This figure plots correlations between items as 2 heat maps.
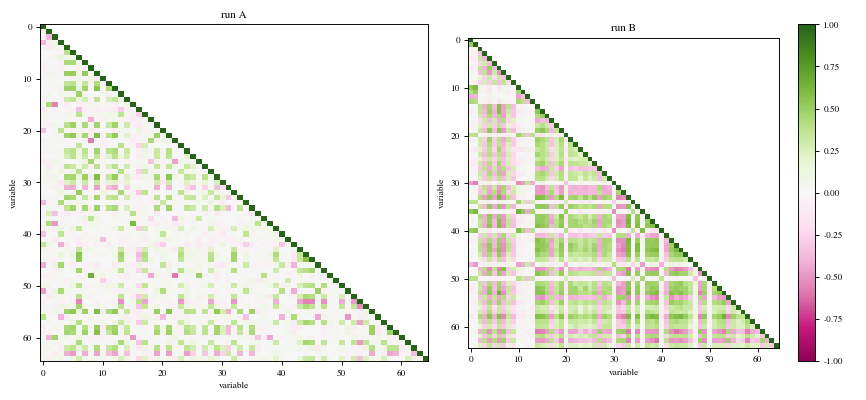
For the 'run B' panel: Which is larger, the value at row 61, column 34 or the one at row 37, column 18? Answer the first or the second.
the second
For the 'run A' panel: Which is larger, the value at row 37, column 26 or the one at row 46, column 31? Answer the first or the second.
the first
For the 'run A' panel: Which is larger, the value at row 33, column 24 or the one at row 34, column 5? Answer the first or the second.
the first
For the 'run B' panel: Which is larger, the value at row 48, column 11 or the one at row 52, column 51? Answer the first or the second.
the second
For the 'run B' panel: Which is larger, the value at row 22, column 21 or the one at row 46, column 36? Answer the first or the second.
the first
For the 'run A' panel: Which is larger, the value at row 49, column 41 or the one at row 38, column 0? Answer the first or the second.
the first
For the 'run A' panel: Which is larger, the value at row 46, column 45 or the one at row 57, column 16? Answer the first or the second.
the first
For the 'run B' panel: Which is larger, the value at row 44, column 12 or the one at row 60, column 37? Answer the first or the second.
the second
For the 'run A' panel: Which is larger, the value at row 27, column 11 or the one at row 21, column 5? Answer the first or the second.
the second
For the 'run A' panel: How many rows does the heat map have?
65
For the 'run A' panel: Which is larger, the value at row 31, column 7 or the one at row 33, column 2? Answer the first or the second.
the second
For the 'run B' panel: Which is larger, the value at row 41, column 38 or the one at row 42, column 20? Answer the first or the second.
the second
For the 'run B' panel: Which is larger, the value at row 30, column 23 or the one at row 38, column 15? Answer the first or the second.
the second
